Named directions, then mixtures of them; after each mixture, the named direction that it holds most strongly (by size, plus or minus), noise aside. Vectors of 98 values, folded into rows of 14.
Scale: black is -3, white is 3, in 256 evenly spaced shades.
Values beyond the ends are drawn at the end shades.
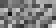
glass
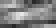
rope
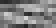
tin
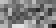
glass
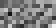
glass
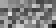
glass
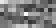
tin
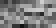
tin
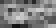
rope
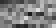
tin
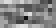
tin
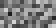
glass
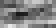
rope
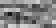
tin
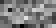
tin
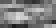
rope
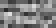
tin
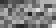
glass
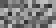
glass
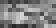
tin
